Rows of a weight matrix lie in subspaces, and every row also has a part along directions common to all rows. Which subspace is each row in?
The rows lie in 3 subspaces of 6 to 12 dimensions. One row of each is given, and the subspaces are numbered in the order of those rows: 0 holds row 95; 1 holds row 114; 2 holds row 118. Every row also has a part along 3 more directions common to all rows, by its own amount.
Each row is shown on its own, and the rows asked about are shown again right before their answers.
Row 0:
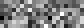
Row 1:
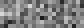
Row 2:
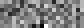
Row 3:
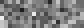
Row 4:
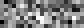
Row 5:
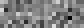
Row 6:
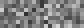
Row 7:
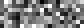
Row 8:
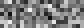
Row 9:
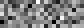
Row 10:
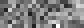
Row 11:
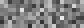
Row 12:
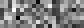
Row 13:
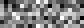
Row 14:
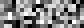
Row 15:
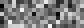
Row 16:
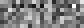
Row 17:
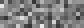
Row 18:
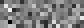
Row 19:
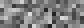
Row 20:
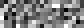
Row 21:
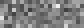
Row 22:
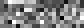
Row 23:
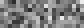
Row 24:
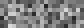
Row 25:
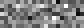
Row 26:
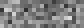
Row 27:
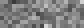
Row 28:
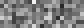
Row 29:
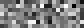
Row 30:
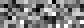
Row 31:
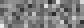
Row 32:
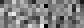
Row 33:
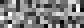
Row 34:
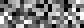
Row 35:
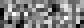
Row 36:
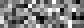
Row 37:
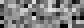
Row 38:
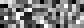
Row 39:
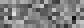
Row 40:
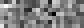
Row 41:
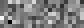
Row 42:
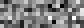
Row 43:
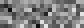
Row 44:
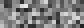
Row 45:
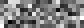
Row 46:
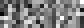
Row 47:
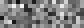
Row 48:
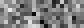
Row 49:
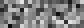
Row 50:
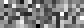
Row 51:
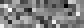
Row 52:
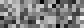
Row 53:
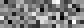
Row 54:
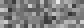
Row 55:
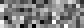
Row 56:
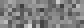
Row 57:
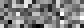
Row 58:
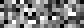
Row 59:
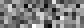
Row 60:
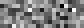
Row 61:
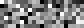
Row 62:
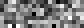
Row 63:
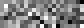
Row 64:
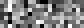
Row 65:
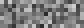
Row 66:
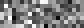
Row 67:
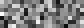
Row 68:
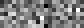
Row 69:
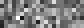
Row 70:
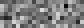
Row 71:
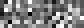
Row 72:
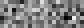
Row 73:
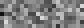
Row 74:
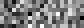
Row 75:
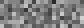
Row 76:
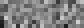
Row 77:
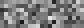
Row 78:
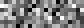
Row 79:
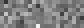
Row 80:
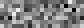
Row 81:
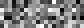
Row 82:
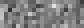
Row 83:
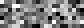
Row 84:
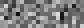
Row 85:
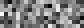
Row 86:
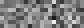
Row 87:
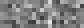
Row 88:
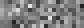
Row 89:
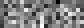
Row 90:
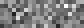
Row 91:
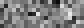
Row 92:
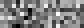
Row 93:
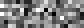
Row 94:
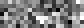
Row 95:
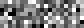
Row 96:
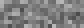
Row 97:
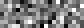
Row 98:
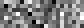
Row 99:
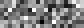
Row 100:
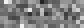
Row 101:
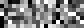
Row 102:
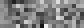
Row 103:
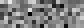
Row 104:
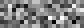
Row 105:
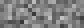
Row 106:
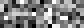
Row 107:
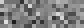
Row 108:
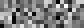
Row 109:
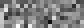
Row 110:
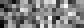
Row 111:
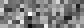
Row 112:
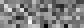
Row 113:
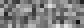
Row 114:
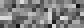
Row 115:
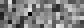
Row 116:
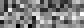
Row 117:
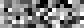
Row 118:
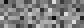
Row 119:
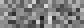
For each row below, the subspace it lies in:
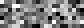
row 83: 2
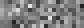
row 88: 0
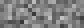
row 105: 2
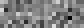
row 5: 1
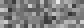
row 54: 0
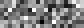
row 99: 1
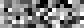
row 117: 1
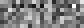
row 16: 0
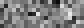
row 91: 1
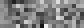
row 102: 0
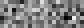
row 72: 1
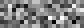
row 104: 2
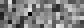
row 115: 1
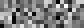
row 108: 1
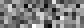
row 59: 0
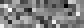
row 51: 1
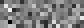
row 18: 1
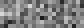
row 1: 0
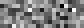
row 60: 1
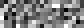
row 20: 1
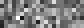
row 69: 2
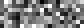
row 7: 2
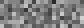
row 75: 2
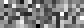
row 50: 2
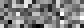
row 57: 2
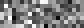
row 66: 1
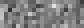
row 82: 1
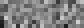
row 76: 1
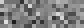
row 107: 0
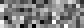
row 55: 1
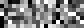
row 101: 1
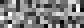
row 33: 0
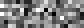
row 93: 0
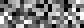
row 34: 1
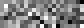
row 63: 0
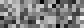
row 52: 0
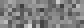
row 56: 1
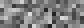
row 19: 1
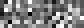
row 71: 1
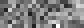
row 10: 1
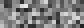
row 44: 2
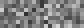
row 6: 1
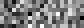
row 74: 1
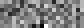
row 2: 0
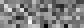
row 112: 1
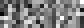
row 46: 0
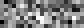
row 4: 2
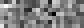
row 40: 0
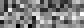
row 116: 2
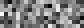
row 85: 2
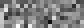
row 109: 1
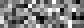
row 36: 2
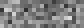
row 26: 1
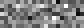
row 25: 0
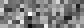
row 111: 1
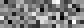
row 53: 2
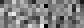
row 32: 0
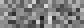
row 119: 0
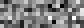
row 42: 2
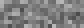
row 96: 1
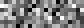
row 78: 0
